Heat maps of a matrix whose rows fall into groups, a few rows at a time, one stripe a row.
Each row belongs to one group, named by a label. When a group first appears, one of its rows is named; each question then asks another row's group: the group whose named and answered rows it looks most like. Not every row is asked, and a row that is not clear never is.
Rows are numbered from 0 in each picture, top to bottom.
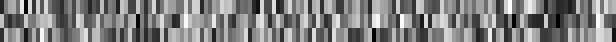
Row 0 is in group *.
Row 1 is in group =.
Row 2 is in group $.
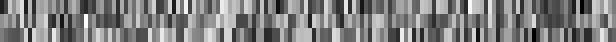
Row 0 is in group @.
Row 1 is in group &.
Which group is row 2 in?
=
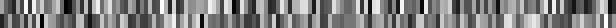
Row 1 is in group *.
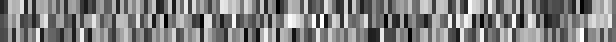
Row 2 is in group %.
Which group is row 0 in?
@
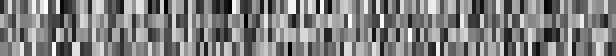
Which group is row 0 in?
$
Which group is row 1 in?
%
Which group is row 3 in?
=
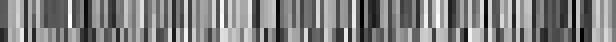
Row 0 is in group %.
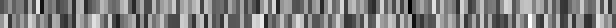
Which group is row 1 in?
=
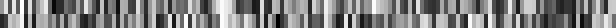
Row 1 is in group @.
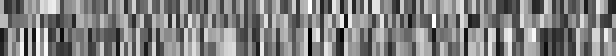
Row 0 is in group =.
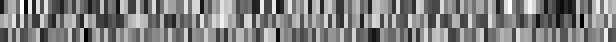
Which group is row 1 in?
&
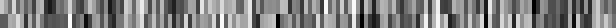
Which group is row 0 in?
&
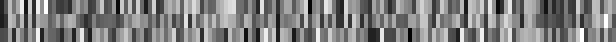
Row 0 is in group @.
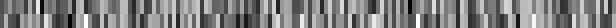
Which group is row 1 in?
*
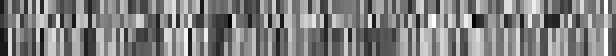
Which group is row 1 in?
$
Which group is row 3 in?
@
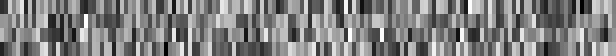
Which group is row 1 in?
&
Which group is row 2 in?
%
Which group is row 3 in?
$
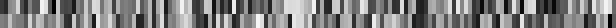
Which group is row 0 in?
$
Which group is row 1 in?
=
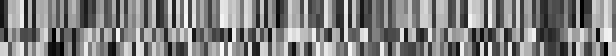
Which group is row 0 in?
@
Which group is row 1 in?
@
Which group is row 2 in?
$
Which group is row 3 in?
%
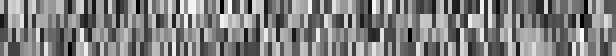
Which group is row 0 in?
=
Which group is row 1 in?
@
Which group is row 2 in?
%
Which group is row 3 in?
*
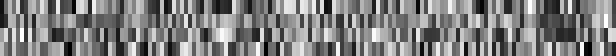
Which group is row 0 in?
$
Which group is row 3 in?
=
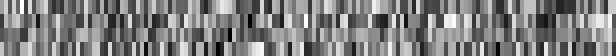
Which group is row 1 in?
$
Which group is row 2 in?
$
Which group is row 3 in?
=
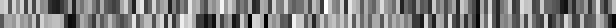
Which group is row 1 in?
=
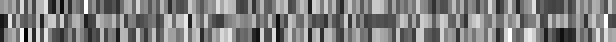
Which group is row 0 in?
&
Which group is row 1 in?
@
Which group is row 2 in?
*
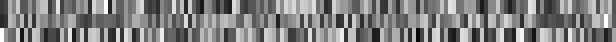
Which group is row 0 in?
$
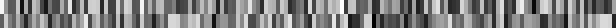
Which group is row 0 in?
%
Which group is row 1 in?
$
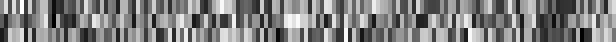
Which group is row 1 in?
$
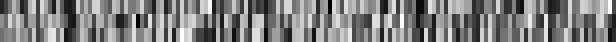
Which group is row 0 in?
$
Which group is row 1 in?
=
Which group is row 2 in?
=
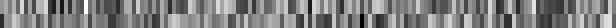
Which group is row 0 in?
&
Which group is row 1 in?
$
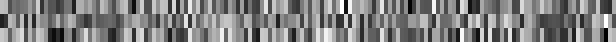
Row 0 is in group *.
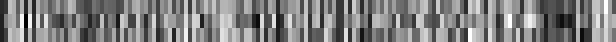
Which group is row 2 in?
@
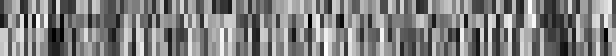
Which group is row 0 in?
$
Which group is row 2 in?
%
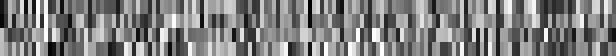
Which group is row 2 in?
=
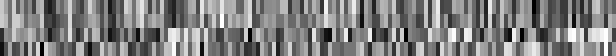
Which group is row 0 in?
&
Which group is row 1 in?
%
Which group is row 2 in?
$
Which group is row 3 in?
*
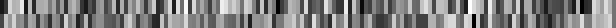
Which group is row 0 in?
@
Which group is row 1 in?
$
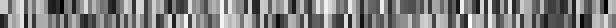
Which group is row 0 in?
%
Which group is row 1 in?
@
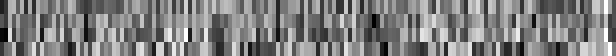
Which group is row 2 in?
@
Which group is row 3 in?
$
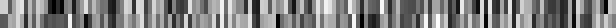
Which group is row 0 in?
%
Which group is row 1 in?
%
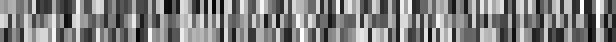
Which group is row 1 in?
=
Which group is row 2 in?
=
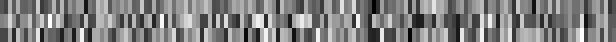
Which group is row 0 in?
@
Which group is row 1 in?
=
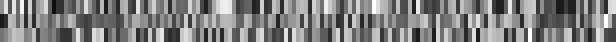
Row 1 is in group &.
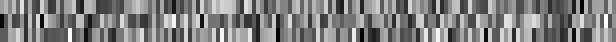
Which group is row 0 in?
&
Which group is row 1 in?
*
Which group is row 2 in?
%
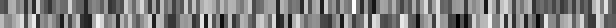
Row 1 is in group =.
